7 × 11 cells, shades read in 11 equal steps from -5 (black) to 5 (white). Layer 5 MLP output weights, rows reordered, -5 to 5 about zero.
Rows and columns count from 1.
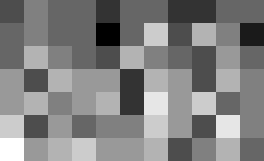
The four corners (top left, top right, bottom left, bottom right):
-2 -1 5 -1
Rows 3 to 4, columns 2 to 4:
2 0 -1 / -2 2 1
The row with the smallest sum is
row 1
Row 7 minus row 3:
6 -1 2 4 3 -1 2 -1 2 1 0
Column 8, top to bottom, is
-3 -2 -1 1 1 1 -2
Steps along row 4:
down up down same down up down down up down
